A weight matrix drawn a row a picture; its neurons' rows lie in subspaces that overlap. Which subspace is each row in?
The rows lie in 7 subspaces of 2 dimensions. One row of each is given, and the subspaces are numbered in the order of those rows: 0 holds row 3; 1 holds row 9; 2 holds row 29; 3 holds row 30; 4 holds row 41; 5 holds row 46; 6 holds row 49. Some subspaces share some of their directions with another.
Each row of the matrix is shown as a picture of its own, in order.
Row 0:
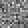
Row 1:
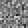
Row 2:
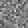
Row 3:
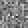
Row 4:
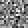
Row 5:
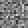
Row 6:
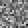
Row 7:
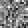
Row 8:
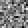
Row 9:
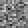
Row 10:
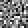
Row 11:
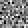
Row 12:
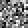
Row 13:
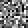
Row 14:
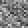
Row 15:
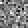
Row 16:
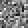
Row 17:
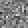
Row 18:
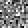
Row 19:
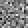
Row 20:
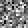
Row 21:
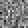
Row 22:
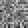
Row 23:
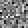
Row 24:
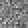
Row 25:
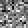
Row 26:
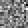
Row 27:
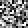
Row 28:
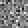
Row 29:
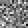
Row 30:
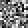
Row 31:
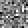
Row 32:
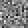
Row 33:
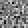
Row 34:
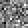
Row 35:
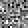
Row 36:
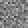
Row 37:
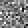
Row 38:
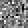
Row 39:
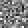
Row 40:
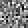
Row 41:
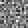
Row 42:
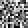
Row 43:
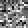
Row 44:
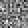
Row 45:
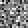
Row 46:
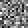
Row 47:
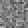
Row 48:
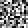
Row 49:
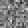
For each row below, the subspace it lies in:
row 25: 1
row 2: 2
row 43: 1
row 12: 3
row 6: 2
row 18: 0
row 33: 3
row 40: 5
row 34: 3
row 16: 3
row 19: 2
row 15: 4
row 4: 4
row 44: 5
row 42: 0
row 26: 6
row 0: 5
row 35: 5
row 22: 0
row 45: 4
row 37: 2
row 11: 3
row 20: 1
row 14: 4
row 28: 4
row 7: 6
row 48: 1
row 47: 6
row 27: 2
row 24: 3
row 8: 6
